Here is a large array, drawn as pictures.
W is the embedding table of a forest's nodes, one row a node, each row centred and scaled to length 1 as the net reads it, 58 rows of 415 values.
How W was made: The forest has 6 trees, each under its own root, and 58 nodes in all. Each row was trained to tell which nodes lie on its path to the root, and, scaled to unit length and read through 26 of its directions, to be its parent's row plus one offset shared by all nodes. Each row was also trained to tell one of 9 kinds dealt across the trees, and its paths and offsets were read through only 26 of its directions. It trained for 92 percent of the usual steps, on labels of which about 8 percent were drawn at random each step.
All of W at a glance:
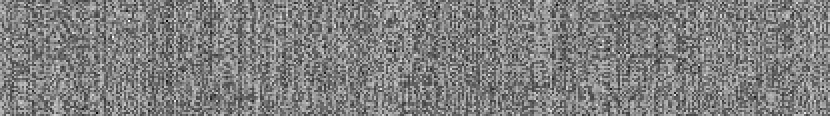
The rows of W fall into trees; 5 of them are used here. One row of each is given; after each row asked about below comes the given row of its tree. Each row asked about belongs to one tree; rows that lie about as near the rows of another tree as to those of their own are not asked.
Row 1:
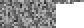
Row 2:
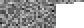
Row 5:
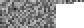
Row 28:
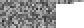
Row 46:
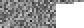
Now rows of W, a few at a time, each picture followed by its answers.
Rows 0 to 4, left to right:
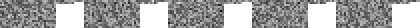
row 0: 2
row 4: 1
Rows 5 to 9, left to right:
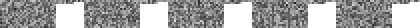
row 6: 28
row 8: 1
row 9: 28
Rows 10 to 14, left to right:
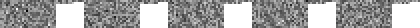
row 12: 1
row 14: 46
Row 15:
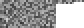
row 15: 1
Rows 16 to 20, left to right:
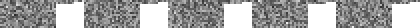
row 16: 28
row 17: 2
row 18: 2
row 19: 2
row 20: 1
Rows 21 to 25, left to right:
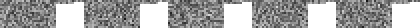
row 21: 1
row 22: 46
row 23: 2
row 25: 1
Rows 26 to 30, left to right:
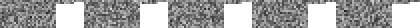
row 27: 28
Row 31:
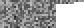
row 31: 2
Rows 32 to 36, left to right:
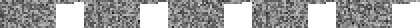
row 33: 2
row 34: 2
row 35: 2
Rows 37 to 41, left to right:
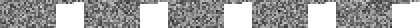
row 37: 1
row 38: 46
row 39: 5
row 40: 1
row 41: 46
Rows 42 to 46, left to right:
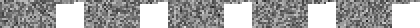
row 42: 46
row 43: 46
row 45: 2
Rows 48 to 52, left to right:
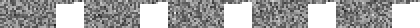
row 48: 28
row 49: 28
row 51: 1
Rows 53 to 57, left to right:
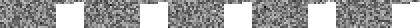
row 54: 28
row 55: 1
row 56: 46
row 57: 2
